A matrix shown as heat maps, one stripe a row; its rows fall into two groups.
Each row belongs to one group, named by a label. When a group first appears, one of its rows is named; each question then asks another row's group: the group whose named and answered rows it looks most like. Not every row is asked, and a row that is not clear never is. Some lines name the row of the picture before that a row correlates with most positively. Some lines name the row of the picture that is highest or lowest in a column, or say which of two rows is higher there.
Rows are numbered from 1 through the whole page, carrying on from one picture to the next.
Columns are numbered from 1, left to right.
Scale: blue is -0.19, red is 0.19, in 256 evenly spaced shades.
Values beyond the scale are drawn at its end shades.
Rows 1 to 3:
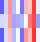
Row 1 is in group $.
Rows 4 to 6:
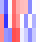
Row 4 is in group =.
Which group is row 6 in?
=
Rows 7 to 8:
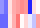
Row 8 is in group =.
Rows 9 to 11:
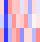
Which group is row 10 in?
=
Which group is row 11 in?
=
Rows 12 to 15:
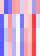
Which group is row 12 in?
=
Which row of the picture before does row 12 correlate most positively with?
11
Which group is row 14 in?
$
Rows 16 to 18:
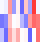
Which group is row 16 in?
$
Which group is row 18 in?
=
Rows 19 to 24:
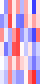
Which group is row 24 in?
$
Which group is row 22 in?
=
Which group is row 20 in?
$
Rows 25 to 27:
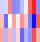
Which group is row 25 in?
$
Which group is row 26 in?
=
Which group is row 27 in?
$
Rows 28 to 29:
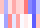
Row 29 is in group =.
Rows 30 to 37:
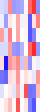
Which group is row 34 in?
=
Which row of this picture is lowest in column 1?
35
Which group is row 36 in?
=
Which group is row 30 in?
$
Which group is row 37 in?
=
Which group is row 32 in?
=
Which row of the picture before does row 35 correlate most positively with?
29
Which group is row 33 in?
$
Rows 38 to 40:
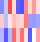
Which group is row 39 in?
=
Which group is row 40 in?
=
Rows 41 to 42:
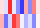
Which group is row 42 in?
=
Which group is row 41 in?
$
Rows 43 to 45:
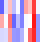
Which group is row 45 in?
$
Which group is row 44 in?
$
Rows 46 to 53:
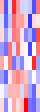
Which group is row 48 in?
=
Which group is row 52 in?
=
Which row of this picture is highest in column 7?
53
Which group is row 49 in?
=
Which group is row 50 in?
$
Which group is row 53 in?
=
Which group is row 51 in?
=
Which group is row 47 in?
=
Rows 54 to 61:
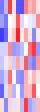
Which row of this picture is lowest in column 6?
54
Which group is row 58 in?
=
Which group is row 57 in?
$
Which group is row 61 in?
=
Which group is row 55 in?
=
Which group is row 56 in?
=
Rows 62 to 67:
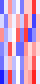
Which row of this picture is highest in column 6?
63
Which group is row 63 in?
=
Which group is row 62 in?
$
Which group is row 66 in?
$
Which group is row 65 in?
$
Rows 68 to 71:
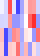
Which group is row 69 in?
$
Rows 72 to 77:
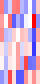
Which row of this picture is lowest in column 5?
77
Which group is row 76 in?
=
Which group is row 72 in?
=
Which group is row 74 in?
=
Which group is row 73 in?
$
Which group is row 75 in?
=
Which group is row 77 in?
$
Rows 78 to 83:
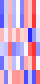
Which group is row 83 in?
=
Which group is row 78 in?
$
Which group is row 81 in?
$
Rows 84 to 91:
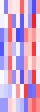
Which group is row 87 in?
$
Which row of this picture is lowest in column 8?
90
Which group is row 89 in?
$
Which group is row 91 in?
$
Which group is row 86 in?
$
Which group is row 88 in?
$
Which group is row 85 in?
$
